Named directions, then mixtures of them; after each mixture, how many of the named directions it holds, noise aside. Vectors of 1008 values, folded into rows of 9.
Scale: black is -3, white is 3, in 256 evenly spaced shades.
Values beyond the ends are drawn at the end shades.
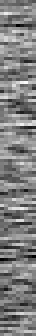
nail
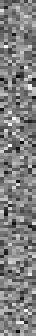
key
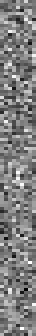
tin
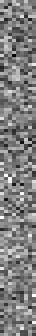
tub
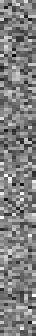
one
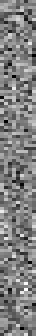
one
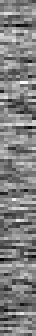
one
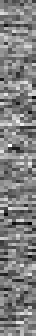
two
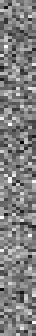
two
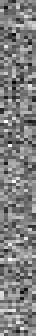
three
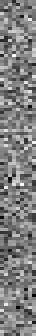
two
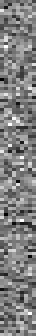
three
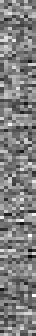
two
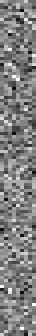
two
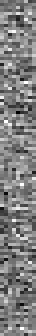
two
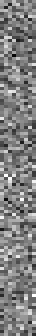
one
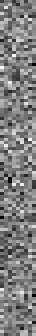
one
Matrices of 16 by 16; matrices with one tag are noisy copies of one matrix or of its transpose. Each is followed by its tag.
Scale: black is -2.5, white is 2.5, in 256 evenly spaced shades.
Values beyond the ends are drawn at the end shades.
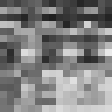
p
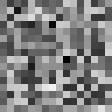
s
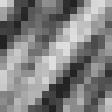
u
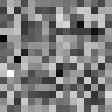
s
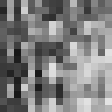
p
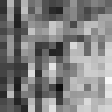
p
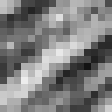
u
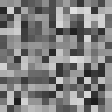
s
